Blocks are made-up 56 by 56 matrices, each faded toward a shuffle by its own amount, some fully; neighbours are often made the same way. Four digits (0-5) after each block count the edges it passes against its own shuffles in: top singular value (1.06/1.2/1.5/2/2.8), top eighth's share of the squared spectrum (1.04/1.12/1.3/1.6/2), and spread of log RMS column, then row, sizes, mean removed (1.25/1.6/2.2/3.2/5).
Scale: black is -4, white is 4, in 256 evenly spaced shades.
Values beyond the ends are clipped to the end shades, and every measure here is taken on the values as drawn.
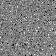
1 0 0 0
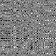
4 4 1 3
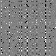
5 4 2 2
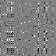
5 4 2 2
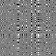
5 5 3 3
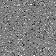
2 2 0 0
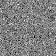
2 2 0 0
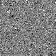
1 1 0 0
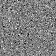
1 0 0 0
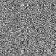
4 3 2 2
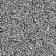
0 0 0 0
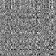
4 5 3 2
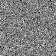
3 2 0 0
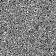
2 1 0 0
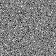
0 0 0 0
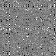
4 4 2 2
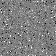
0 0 0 0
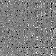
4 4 2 2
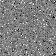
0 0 0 0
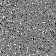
0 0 0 0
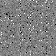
3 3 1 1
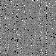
2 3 2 0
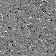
0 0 0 0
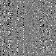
2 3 3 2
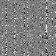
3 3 3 2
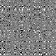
4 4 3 3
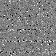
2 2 0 2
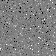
0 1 0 0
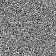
0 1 0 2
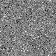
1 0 0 0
